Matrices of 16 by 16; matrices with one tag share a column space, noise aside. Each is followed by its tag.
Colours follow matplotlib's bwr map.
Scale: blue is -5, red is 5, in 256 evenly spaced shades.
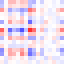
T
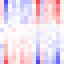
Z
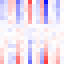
Z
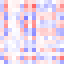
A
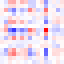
T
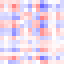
A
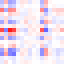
T
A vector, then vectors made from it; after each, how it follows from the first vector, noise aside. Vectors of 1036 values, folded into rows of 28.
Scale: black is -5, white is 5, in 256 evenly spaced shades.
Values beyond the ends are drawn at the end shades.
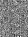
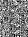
scaled up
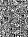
scaled up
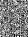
scaled up
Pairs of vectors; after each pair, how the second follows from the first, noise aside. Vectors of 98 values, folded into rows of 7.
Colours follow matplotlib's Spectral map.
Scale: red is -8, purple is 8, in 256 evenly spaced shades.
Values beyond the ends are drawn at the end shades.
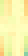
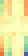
scaled up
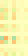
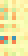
scaled up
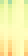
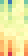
scaled up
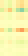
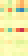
scaled up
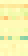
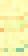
wrapped around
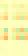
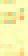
wrapped around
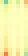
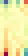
scaled up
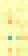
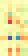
scaled up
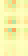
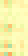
wrapped around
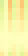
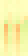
wrapped around
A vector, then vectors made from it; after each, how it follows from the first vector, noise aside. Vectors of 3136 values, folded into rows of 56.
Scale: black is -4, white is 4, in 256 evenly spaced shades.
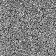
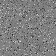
partly zeroed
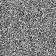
negated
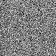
negated
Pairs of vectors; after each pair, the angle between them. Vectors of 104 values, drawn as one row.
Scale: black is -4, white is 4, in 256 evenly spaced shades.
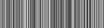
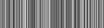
nearly parallel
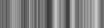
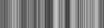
nearly parallel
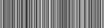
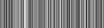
orthogonal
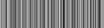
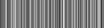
nearly opposite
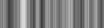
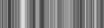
nearly parallel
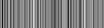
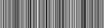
partly opposed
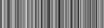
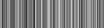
nearly opposite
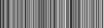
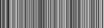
nearly parallel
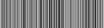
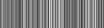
nearly opposite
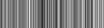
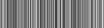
partly aligned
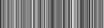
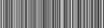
orthogonal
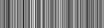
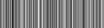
orthogonal
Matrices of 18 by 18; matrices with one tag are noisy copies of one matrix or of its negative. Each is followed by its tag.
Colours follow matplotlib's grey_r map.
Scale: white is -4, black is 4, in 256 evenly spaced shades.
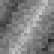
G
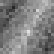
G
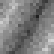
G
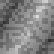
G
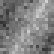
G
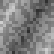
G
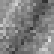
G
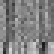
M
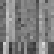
M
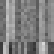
M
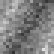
G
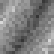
G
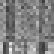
M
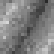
G
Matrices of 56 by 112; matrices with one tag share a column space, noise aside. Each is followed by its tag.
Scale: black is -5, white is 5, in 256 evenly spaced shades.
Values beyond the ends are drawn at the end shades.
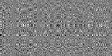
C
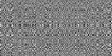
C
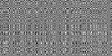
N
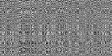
N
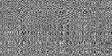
N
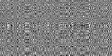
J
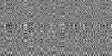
J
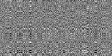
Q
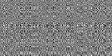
J
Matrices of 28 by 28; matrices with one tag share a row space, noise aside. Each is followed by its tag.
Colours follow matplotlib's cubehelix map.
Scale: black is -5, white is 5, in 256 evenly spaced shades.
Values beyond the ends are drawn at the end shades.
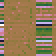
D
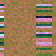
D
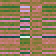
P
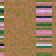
D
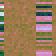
D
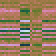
P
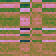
P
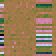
D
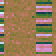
D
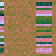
D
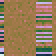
D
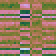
P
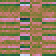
P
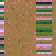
D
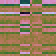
P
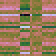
P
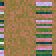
D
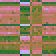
P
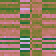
P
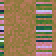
D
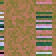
D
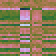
P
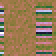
D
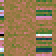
D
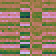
P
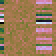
D
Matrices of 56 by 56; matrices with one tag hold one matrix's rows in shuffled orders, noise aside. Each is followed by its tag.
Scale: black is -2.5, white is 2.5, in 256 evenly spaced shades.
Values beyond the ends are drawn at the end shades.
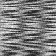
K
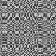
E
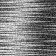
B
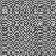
E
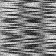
K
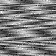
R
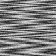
R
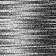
B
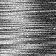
B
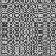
E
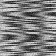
K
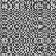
E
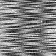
K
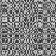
E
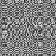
E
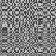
E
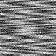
R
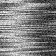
B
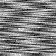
R
